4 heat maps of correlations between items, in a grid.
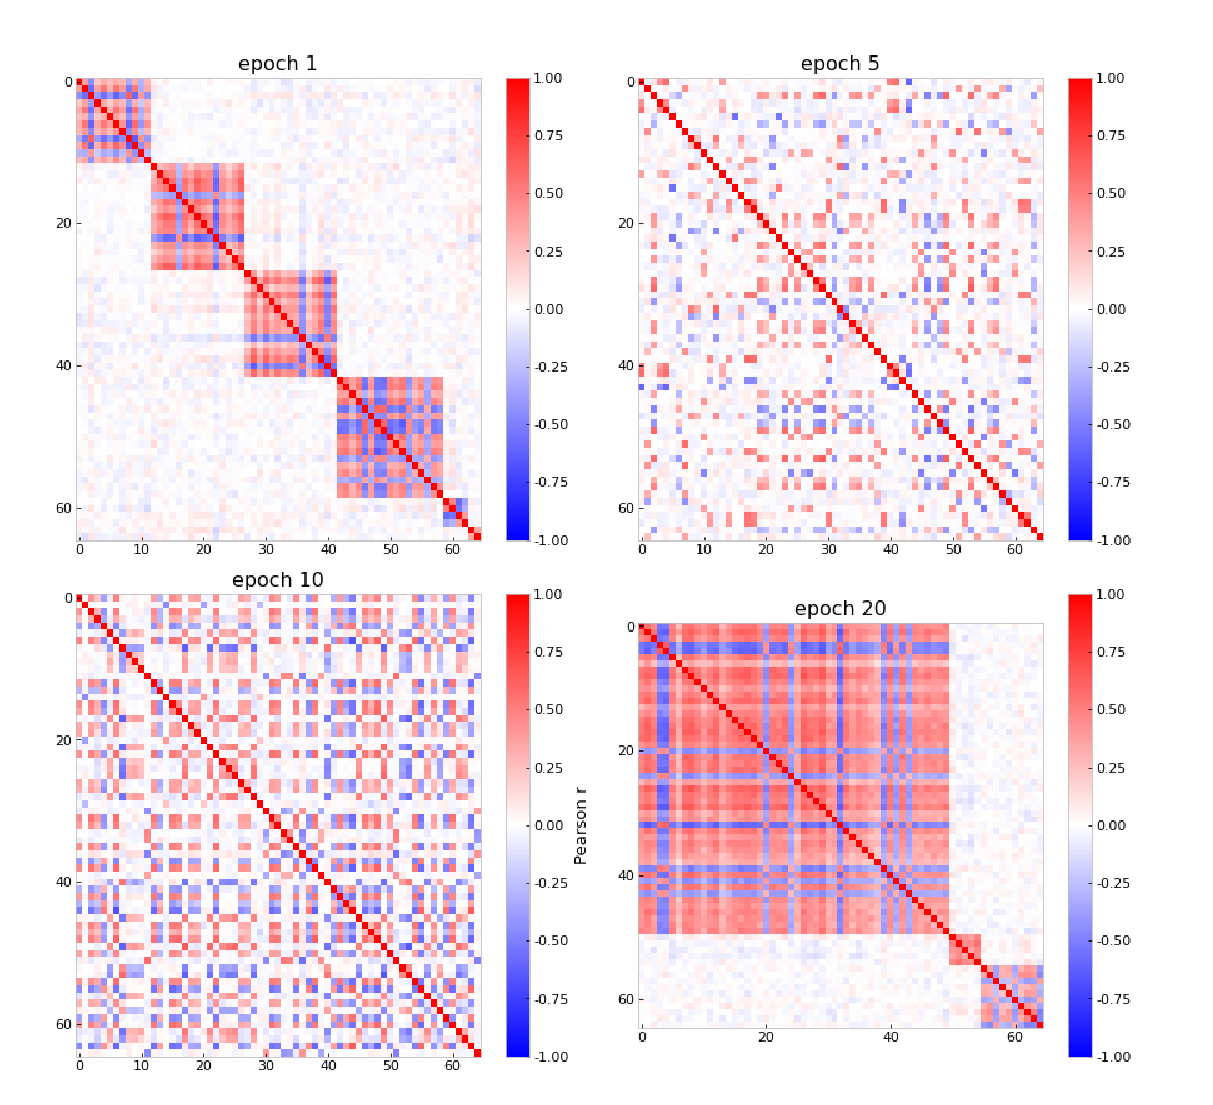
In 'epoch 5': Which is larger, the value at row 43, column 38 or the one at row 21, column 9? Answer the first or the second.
the first
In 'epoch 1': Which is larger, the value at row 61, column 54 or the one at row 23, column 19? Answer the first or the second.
the second
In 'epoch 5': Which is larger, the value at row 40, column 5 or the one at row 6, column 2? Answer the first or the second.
the first
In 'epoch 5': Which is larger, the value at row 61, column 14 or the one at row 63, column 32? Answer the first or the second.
the first
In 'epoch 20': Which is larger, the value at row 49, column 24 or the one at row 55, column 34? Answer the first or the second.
the second
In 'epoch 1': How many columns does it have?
65
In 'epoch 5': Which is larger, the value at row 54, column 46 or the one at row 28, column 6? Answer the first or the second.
the first
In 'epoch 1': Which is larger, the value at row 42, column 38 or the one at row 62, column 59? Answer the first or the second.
the first
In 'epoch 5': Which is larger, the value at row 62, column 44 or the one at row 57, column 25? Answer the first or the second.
the second
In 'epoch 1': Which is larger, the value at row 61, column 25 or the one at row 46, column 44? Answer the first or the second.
the first
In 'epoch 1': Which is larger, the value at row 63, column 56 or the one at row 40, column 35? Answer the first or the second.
the first
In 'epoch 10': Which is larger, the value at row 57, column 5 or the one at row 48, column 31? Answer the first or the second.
the second
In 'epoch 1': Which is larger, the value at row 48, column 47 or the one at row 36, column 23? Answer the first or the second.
the second
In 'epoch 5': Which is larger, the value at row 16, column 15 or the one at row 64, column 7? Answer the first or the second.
the second
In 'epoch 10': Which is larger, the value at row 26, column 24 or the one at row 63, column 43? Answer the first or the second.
the second
